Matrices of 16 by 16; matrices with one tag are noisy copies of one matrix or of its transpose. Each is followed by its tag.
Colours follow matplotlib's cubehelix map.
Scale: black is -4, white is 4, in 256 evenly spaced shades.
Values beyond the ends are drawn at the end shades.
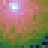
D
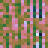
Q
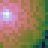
D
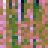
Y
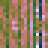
Q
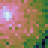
D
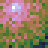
D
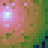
D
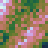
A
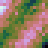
A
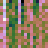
Y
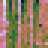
Y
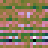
Q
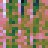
Y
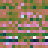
Q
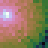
D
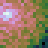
D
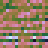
Q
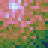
D
